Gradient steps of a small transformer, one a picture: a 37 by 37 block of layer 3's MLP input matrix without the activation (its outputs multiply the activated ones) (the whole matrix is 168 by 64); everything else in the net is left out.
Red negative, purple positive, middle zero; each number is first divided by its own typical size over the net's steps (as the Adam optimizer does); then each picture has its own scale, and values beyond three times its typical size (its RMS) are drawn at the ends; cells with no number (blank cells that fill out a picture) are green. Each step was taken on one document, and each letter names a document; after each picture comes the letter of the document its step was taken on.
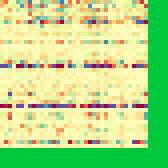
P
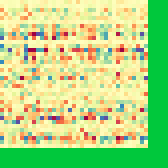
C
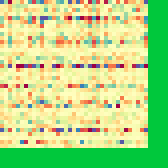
P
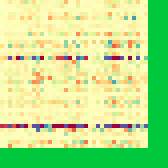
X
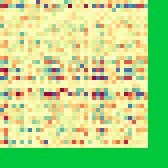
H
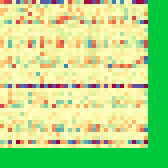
P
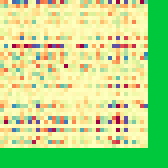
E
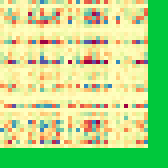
P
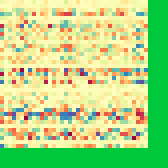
C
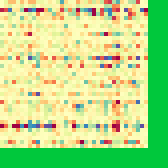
X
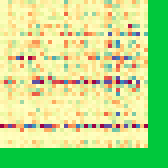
X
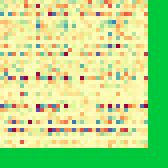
E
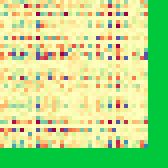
E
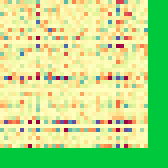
E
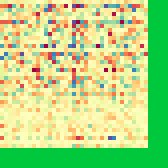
H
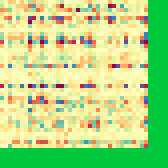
P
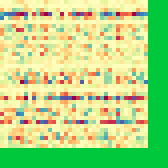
C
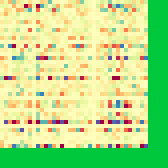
E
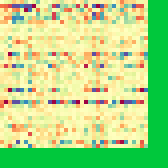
P
